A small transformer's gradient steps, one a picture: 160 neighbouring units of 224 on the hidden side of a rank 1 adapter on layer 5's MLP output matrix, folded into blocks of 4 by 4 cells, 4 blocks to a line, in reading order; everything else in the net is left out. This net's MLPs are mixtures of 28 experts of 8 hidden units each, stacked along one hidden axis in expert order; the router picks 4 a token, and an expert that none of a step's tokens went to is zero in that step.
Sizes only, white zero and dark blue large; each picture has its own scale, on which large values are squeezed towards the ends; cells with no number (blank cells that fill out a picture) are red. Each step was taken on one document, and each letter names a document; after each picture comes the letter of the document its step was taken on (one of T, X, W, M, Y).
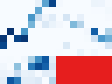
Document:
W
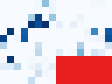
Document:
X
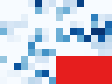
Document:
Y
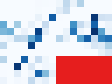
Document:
Y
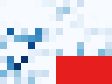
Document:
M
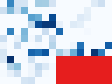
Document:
X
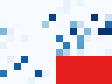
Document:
Y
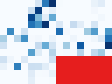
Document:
X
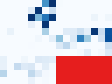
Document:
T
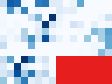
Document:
M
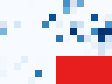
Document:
Y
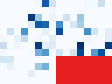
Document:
X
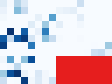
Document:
M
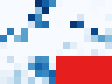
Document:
W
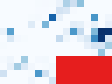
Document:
Y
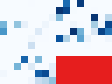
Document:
Y
